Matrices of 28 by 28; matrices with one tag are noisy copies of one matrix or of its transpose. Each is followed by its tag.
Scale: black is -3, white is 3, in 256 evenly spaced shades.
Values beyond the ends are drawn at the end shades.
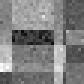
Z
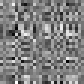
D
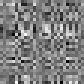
D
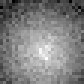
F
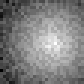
F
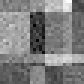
Z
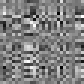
D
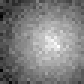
F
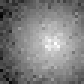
F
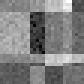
Z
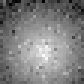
F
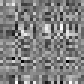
D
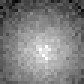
F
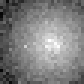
F
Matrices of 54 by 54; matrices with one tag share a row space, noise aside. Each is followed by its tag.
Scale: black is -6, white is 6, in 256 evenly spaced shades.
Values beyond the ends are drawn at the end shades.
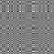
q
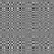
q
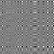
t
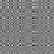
q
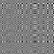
t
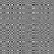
q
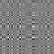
q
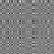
q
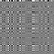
q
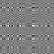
q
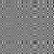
t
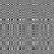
q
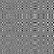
t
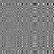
t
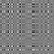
q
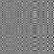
t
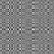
q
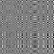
t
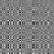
q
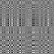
q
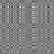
q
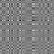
q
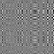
t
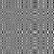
t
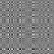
q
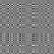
q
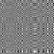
t
